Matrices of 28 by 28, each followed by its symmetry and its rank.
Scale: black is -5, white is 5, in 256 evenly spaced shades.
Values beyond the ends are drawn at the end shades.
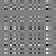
neither, rank one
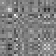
symmetric, rank three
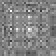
symmetric, rank three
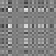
symmetric, rank one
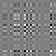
symmetric, rank one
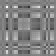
symmetric, rank one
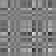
symmetric, rank one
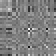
symmetric, rank three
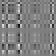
neither, rank one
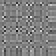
antisymmetric, rank two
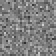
antisymmetric, full rank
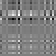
neither, rank one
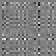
antisymmetric, rank two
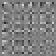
antisymmetric, rank two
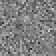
antisymmetric, full rank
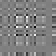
symmetric, rank one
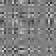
antisymmetric, rank two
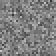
antisymmetric, full rank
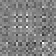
symmetric, rank three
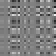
neither, rank one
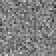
antisymmetric, full rank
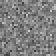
antisymmetric, full rank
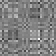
symmetric, rank three
